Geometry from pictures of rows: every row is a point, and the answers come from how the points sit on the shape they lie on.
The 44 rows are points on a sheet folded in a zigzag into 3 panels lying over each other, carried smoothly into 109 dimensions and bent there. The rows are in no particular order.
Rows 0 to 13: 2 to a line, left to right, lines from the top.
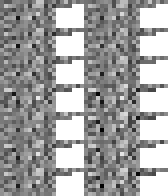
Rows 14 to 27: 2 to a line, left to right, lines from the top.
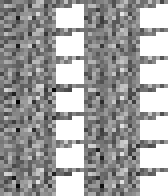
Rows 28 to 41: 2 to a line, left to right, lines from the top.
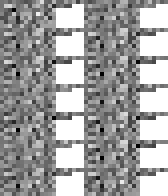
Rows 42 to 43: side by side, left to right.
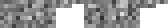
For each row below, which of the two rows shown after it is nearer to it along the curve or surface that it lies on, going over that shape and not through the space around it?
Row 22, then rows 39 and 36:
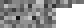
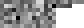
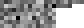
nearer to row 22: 39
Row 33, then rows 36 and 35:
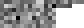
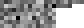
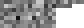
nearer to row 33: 35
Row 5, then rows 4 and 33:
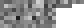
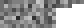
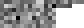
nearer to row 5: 4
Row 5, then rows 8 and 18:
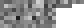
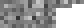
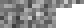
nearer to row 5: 8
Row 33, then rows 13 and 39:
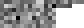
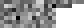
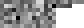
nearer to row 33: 13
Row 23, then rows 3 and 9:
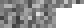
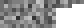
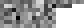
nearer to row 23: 9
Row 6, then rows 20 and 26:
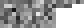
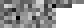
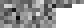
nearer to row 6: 26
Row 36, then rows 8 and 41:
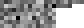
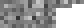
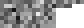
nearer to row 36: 41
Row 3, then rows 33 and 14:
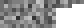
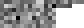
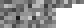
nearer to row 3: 33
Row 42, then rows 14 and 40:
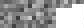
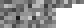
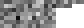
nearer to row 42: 14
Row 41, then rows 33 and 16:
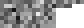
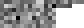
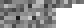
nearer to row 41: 16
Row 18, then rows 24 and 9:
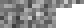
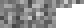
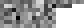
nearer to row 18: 24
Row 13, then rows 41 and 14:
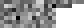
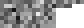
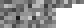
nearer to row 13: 14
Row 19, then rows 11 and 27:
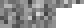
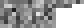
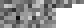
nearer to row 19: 11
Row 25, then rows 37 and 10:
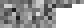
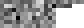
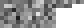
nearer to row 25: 37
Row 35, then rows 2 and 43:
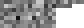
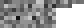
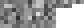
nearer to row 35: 2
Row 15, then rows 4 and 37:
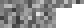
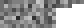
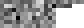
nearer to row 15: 37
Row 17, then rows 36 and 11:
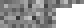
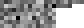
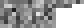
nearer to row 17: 11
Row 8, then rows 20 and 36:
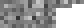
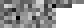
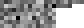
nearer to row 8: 20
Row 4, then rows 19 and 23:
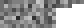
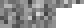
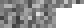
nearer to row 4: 19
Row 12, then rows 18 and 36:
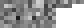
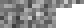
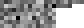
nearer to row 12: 18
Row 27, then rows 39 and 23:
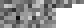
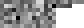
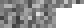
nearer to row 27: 23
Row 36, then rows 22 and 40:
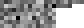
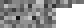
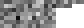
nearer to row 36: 40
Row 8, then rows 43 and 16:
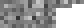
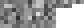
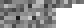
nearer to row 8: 43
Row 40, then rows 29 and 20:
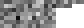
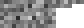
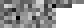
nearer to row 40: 29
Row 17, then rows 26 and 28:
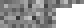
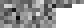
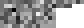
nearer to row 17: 26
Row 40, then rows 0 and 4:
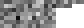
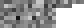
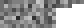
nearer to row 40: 0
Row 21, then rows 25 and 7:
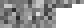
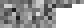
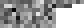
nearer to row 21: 25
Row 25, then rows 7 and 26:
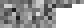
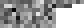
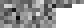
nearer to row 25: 7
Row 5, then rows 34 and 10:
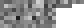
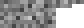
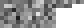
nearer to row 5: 10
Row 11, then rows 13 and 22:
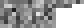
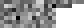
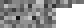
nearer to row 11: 13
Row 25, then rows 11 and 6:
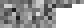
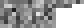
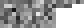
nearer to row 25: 11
